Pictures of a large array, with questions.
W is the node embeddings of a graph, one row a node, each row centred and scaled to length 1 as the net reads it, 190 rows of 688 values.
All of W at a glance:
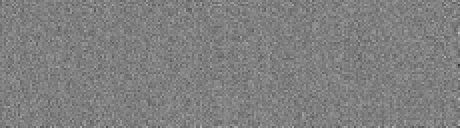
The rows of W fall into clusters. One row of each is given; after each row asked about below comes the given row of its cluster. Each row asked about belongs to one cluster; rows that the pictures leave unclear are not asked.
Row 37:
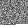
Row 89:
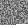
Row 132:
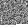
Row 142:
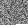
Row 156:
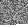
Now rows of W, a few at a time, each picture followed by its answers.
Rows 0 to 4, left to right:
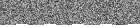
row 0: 132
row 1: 132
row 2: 156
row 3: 142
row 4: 37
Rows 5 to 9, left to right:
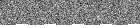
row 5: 37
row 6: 156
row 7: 156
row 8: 156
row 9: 37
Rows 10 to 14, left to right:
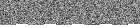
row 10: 89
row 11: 142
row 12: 132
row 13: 37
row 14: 132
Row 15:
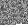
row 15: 132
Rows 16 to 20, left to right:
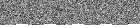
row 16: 132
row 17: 37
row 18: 132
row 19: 156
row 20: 142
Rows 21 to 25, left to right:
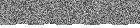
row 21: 142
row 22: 132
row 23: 89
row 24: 37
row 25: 89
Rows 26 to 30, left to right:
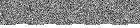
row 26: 37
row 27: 132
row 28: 156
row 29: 89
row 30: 156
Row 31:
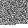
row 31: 142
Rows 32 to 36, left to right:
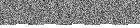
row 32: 156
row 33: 132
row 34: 37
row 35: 89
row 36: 89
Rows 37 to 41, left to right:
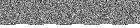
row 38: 156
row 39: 37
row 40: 142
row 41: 89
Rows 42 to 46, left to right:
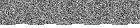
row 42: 37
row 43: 156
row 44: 142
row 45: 142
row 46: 142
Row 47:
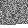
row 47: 37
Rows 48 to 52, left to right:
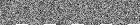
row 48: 37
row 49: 142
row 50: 132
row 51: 156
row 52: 142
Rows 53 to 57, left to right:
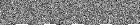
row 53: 37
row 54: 132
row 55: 132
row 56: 89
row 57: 89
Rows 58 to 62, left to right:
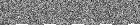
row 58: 132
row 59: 89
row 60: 142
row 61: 142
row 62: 132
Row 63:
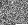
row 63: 37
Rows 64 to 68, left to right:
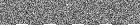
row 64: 89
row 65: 37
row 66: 89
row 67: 37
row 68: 132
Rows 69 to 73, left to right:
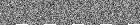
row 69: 37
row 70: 142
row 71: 156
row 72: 89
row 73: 37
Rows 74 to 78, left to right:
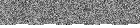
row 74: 142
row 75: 142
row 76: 156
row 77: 132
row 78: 156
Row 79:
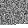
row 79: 89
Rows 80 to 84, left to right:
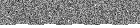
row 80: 142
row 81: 89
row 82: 132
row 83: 89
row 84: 89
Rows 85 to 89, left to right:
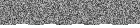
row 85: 89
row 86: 37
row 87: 132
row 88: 132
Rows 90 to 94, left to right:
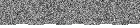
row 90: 89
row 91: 142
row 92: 132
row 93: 142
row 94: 156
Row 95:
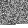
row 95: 37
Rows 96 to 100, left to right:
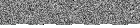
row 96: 89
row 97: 132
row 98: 156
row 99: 89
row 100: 156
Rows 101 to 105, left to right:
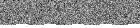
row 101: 89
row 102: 132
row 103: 132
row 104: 142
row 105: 37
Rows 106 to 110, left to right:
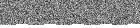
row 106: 89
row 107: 142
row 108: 156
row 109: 156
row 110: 132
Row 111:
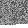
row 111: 142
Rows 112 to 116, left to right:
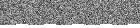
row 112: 132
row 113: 142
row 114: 132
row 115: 89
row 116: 142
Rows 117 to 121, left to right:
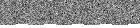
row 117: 142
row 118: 142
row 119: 37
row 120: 132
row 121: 156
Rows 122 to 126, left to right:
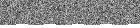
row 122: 89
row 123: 37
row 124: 132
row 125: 89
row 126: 156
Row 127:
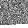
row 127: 132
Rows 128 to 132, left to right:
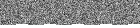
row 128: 89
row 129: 132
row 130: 37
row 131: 156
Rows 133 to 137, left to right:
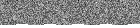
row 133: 156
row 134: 89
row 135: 142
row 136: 37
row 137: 37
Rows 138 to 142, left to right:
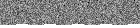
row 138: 89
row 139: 156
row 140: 132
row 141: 156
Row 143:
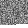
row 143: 89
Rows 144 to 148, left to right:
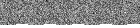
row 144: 156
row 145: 142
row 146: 156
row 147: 142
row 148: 37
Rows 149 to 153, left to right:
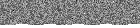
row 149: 132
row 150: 37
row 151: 132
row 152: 37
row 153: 156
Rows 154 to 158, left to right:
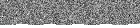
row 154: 132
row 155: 37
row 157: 37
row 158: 156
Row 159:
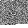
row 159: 142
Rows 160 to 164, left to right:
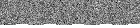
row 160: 37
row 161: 142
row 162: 89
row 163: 37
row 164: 156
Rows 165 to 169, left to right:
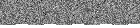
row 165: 37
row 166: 89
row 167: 156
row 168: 132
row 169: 156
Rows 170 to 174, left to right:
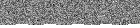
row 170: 142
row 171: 142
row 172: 142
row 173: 156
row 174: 156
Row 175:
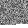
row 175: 132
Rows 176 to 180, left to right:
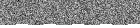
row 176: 142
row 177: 37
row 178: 156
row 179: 132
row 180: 89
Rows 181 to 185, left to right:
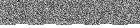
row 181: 142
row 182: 142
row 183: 142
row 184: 89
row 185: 37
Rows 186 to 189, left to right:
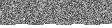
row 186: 37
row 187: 37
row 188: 142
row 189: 156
